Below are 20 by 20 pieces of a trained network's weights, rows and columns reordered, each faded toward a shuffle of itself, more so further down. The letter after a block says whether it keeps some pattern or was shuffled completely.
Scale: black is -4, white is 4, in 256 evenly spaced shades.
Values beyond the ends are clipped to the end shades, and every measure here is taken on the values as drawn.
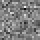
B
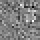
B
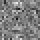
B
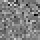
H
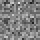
B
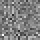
B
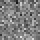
H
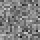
B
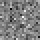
H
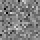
H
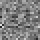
B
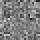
B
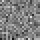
B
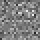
B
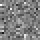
B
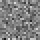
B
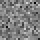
H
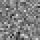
H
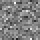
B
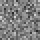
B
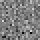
H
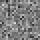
H
